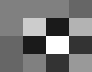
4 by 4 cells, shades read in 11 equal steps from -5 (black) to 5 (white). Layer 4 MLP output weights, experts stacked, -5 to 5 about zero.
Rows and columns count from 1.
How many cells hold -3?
2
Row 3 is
-1 -4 5 -3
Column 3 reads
0 -4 5 -3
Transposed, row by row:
0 0 -1 -1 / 0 3 -4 0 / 0 -4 5 -3 / -1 2 -3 1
